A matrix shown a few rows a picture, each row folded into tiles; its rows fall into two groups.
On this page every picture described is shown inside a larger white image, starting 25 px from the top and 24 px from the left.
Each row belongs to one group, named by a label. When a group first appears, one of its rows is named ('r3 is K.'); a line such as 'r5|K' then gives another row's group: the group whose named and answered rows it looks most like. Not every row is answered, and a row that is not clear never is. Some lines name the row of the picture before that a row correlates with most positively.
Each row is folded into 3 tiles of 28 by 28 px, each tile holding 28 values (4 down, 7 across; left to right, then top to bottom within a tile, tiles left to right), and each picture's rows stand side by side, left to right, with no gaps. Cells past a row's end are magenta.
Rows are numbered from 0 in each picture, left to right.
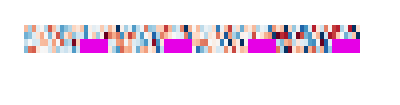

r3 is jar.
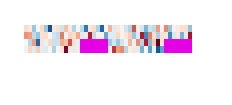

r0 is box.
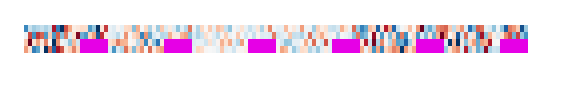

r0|box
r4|box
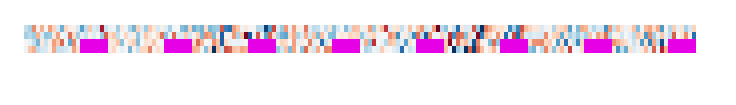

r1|box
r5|box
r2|box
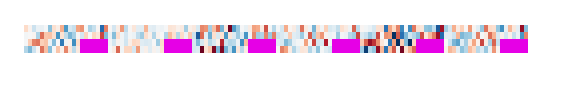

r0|jar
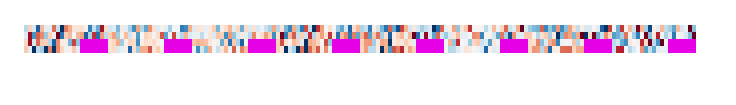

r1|box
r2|jar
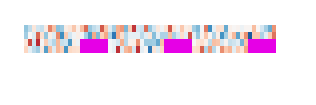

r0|box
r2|box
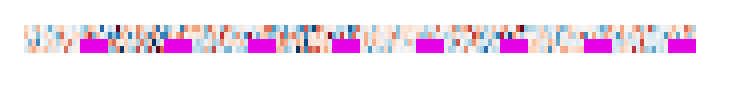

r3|box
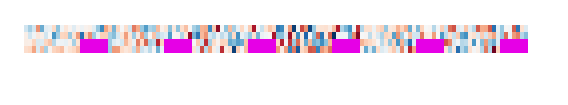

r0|box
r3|box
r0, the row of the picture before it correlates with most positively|6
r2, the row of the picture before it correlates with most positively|7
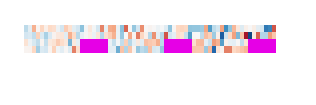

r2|box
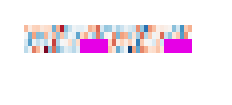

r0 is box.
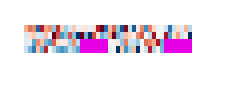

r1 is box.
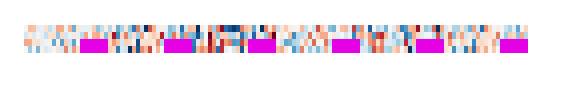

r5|box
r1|box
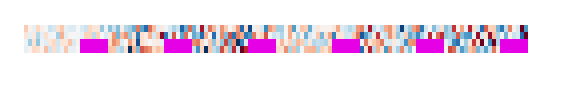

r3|box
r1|box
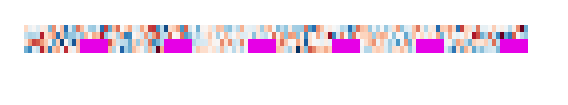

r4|jar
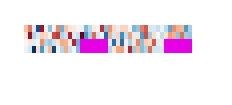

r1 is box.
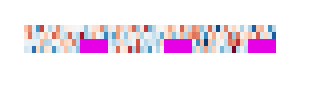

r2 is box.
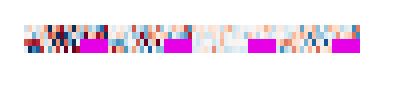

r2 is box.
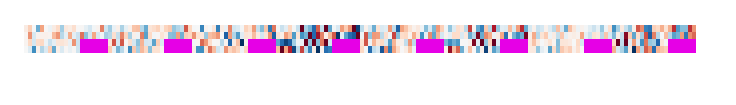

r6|box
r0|box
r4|box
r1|box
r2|jar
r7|box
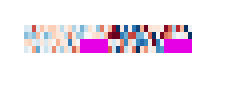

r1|jar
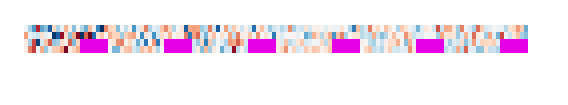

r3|box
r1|jar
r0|box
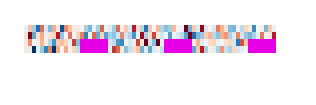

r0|box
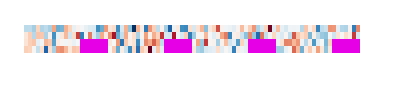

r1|box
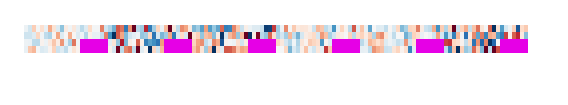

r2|box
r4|jar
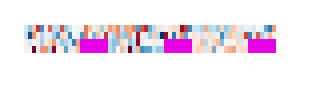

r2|box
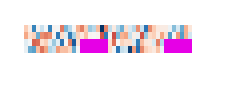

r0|jar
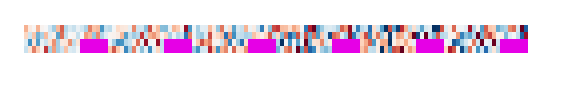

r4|box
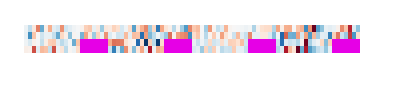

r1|jar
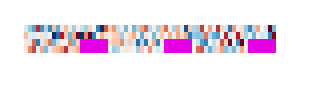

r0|box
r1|jar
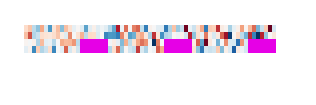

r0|box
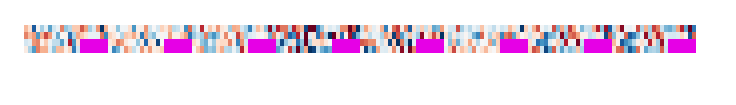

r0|jar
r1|jar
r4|jar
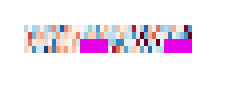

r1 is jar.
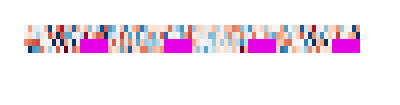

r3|jar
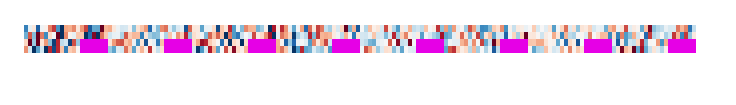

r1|jar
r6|jar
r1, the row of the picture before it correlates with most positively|0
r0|box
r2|jar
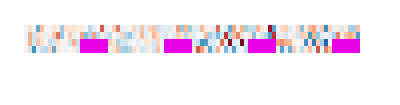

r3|jar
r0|box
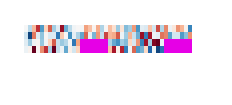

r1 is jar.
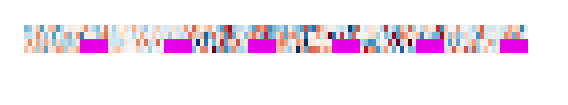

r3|box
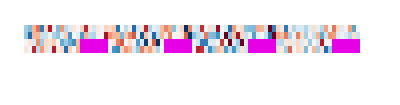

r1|jar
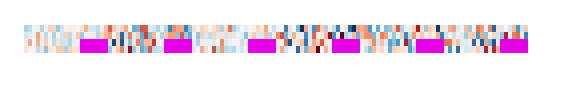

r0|box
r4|jar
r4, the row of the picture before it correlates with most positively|1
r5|jar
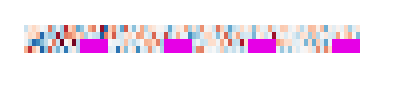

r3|jar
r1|box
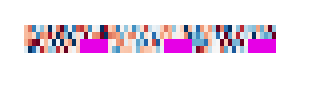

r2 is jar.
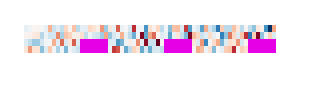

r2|box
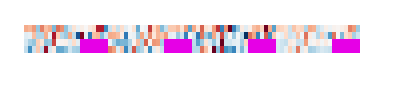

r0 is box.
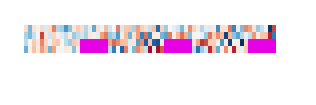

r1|jar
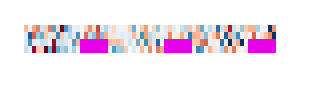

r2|jar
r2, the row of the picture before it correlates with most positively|2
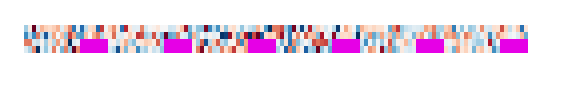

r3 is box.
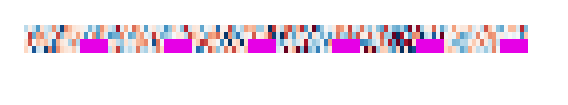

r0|box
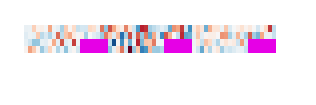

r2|box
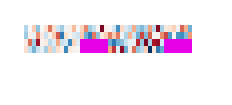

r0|box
